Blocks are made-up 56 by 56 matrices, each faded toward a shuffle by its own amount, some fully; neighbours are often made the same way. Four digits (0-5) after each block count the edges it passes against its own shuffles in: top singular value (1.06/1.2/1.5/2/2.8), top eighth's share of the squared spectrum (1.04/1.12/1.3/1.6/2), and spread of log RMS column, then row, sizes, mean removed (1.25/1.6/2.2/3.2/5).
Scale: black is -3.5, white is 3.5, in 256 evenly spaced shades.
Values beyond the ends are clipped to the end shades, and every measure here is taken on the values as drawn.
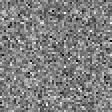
1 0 0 1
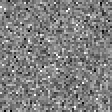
0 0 0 0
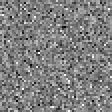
0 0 0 0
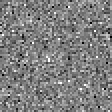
0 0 0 0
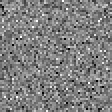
0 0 0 0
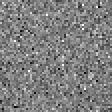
0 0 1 0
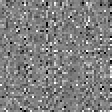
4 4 2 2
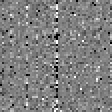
4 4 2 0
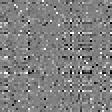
4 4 2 2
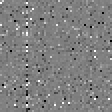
3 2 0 0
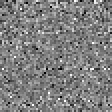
1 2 0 2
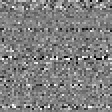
2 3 0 4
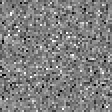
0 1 0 0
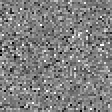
0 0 0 1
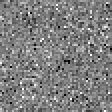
2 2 1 0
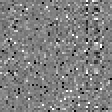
3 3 1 0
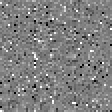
3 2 1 0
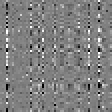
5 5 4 2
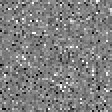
2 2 1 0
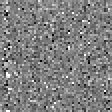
1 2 2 0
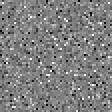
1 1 0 0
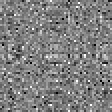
4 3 1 2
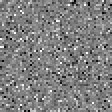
2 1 0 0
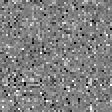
3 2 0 1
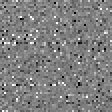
3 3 1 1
